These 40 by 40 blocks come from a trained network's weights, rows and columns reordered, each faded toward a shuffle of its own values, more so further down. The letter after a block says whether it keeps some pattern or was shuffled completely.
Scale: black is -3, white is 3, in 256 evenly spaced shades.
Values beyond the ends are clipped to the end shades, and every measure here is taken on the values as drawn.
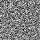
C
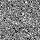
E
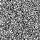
E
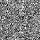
C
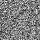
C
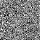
C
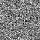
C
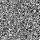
C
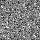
E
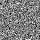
E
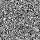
E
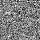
C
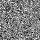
E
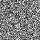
C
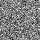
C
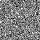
E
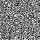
C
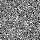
E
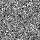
E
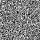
E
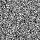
E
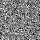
E
